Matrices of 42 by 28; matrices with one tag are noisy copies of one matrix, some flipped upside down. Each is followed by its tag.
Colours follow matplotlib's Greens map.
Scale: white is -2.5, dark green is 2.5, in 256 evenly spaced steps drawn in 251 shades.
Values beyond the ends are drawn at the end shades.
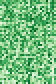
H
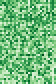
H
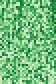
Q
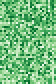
H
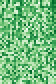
Q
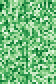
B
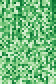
Q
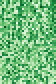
Q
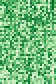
H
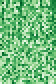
Q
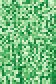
Q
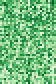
H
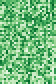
H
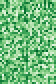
B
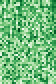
Q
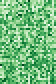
H
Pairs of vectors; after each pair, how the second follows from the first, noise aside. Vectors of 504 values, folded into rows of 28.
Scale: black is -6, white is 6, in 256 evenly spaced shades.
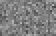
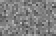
copied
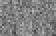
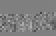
partly zeroed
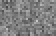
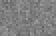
shrunk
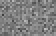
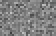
wrapped around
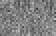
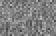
wrapped around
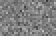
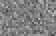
wrapped around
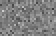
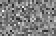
scaled up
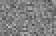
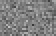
copied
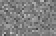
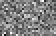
scaled up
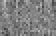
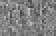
wrapped around
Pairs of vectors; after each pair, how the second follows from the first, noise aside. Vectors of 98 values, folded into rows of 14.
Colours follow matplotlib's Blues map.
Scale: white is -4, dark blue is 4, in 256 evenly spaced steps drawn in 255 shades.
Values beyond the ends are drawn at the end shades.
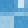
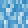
shuffled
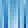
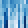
scaled up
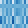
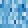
shuffled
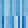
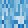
sign-scrambled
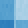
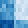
scaled up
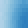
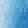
copied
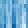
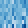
sign-scrambled
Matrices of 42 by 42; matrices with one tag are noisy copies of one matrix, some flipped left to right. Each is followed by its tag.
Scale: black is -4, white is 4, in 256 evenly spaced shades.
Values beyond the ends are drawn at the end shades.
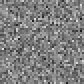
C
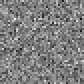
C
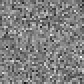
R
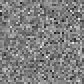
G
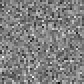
R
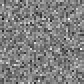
C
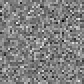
G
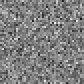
C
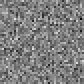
C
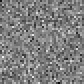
R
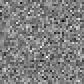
G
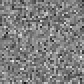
R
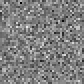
G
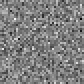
C
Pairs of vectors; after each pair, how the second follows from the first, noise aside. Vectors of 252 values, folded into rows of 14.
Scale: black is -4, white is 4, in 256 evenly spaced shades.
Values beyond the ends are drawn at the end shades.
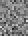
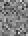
wrapped around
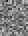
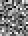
scaled up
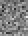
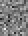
wrapped around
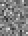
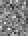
wrapped around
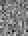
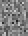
wrapped around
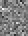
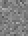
shrunk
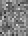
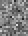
wrapped around
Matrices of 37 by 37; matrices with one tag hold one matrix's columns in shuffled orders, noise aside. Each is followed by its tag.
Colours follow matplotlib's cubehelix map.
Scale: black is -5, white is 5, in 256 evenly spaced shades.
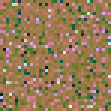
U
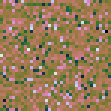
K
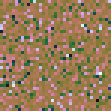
K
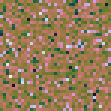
U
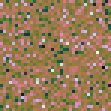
U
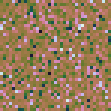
K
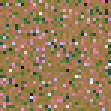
U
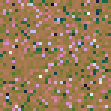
U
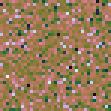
U
